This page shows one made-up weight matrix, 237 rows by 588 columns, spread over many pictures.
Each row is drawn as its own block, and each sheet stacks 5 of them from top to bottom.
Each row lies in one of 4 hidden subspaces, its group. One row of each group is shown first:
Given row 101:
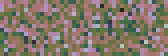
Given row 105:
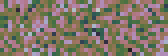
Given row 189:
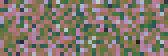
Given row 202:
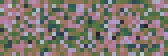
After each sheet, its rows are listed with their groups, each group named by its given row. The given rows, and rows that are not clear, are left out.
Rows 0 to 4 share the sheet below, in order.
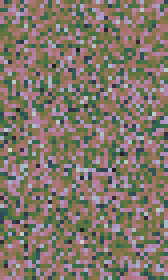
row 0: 189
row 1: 101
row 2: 101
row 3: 105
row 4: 189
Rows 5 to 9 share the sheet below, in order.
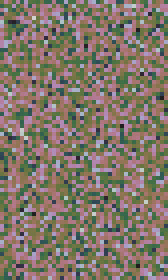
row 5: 202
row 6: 105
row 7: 105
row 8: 189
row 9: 189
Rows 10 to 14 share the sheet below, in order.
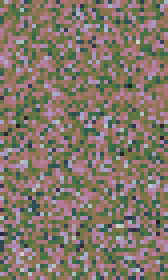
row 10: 189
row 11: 101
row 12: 101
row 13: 101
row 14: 202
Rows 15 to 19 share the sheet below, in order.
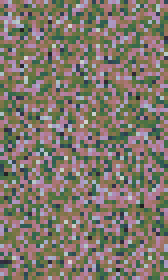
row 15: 202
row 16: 189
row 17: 202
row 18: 101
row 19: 101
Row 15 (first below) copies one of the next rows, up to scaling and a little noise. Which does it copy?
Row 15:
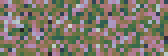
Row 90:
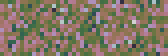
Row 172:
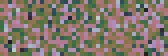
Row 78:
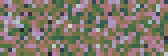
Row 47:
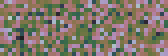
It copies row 78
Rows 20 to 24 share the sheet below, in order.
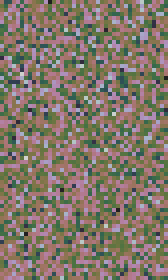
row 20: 189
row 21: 105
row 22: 105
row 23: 202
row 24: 189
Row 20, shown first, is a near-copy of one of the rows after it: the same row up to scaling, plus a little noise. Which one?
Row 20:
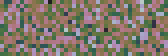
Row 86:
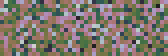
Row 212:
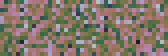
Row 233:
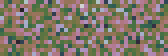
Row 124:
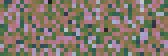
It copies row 124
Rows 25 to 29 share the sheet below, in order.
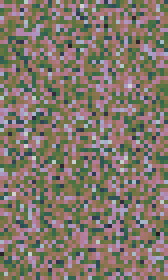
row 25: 189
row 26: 101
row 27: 189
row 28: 101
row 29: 101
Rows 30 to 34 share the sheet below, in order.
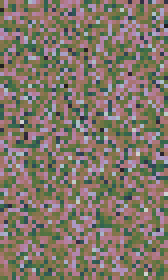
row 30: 101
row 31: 101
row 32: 189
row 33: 101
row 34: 189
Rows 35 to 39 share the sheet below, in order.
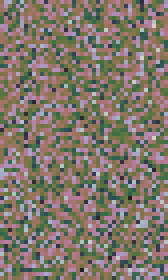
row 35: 189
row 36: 189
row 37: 189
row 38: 101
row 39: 202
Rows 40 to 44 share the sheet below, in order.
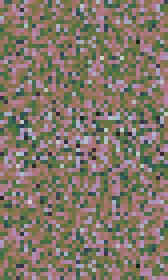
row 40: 189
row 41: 202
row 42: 189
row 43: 101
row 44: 189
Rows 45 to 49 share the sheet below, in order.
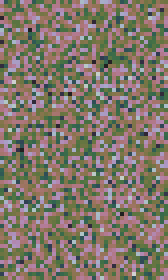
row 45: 101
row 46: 105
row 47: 202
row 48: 101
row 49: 202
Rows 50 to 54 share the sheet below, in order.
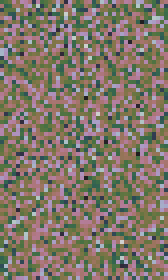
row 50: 202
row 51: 101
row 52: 189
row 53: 105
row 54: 101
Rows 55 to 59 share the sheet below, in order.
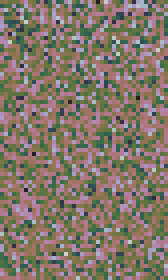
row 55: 202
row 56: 189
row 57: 101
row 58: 202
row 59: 101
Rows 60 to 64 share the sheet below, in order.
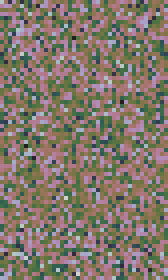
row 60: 202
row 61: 101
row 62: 189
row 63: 101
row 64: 202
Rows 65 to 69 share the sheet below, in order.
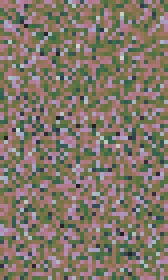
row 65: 105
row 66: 202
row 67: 202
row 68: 189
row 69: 101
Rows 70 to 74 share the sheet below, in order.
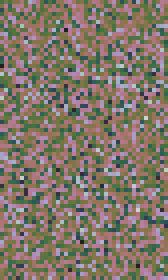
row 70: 101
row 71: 101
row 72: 105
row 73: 189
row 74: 189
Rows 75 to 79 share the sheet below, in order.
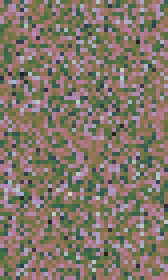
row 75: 189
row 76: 105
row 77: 202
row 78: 202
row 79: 189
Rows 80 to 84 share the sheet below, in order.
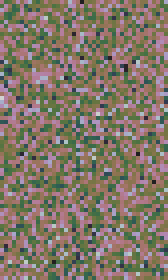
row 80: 105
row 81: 105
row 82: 189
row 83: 105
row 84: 101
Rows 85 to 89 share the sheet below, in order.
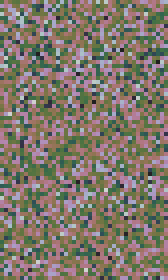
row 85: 105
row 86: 189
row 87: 202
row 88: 101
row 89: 202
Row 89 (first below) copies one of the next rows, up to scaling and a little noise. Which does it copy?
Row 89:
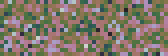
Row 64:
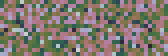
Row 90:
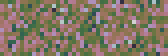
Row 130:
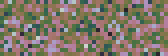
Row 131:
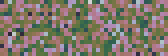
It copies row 130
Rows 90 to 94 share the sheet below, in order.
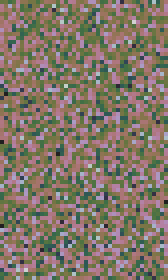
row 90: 202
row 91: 101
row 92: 101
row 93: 189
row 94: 202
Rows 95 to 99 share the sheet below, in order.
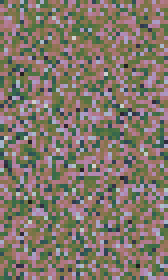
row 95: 202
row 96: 105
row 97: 101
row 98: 105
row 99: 189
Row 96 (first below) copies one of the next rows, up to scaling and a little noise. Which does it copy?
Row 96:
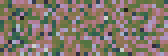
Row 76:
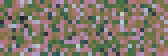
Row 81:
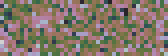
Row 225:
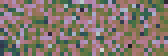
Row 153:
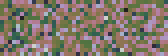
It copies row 153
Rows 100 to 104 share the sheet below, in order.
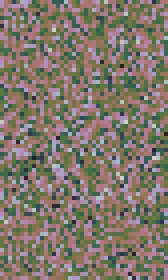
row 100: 101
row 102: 105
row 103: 101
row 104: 101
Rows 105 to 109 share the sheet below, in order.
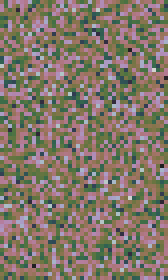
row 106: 105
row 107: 202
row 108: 101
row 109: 101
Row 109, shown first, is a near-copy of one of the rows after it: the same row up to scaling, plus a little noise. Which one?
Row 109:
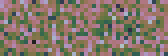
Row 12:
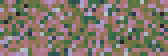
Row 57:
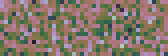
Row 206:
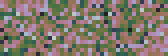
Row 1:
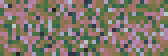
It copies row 57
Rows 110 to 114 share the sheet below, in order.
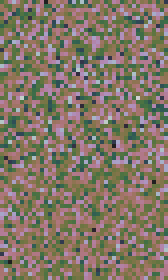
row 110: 105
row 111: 189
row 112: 105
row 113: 105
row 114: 101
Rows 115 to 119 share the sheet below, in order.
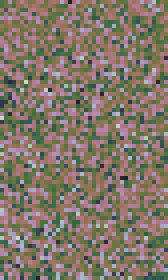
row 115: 202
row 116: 105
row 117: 202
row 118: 105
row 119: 105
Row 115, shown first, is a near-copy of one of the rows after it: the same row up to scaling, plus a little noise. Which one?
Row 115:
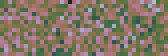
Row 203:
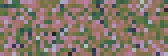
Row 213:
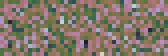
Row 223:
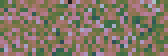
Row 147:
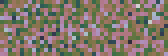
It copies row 223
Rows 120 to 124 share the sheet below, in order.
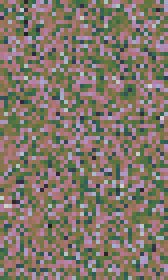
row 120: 189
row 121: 202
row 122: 189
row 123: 101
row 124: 189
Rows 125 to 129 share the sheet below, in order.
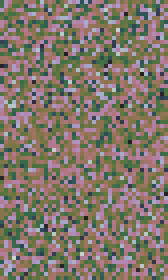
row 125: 105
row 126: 105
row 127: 101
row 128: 101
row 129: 202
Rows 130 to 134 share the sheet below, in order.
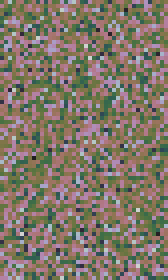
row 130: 202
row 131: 202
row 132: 105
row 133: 189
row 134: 189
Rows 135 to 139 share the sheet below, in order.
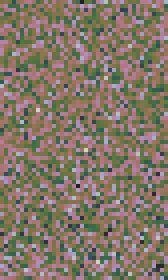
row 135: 105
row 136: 101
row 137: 189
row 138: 189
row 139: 105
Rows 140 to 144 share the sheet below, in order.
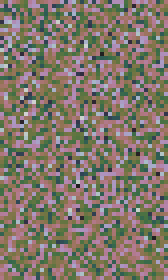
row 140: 202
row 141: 189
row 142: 189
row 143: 189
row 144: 105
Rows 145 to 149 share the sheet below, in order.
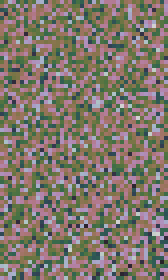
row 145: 189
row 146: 105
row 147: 202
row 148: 189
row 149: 105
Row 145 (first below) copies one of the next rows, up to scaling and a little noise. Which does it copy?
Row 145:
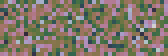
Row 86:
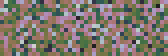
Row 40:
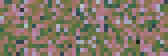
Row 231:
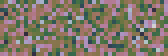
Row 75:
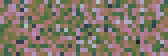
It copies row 231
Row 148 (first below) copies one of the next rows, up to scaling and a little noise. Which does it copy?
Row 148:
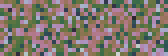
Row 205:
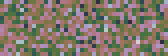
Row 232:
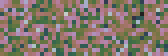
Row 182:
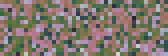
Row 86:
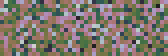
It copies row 182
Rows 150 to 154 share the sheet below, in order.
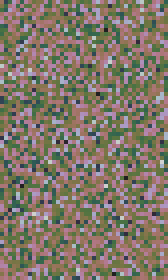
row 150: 189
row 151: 105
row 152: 101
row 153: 105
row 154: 105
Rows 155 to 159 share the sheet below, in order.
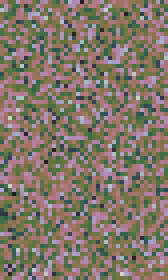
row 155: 105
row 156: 189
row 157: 202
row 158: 105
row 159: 105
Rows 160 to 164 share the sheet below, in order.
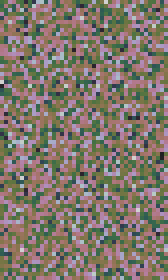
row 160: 189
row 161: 101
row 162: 202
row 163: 189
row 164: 101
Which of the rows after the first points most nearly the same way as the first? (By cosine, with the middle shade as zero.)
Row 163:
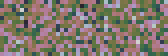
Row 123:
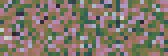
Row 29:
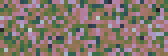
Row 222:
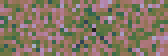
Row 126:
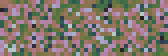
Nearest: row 123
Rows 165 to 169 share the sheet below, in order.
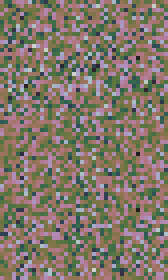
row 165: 105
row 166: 202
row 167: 189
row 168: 189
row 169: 189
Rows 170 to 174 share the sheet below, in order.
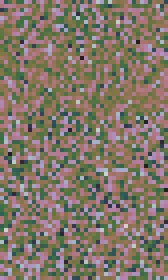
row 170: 189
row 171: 105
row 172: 202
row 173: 105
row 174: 101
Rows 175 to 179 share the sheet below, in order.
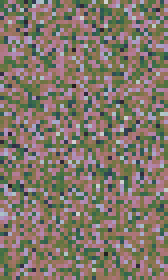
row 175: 189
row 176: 101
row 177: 101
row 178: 105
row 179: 189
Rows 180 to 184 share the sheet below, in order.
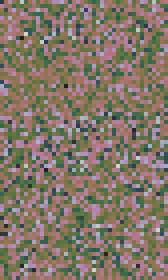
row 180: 202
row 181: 101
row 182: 189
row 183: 105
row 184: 189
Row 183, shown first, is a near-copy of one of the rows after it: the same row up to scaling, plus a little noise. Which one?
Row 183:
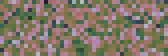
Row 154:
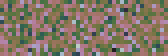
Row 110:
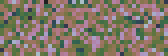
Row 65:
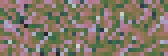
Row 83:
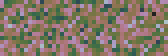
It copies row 110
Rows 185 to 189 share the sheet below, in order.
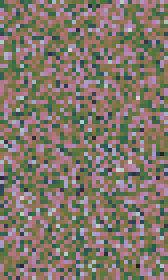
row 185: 101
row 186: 189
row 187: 105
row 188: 202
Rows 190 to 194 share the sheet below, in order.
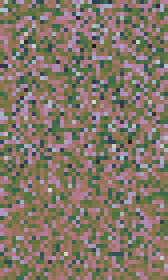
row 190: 189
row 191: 189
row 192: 101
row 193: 202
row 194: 101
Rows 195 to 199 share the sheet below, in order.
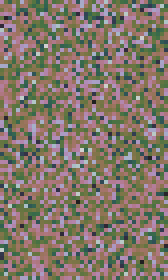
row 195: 101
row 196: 189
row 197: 101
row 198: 101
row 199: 101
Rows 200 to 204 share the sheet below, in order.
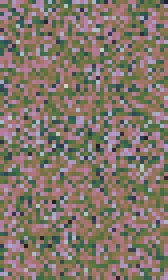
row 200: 105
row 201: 101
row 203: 202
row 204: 202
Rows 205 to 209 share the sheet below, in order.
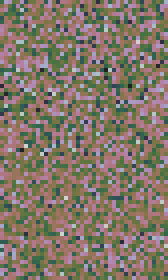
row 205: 189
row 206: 101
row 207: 202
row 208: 101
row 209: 101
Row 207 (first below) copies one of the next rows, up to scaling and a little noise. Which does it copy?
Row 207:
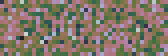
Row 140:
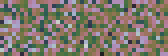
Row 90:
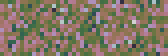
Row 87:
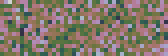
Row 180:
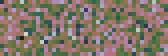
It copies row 180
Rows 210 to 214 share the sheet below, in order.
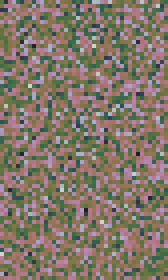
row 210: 189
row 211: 101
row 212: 189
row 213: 202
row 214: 101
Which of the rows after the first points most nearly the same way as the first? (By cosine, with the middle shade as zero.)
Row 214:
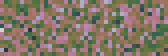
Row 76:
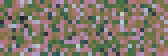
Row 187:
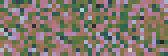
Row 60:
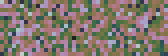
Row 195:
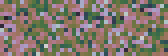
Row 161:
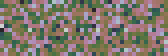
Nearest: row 195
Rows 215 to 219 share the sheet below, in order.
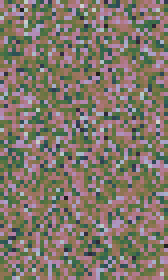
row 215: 189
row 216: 101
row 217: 189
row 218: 101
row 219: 105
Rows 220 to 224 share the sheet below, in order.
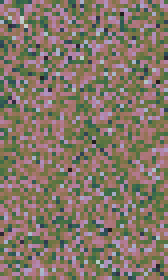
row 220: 105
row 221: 105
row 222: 105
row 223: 202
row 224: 105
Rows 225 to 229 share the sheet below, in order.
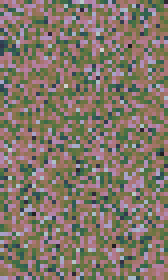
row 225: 105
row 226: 101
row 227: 105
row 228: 189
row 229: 202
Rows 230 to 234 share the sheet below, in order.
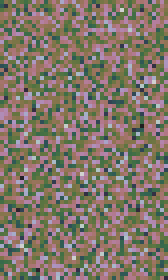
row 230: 101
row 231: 189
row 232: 189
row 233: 189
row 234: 105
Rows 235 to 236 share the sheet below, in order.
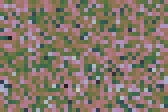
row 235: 101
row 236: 101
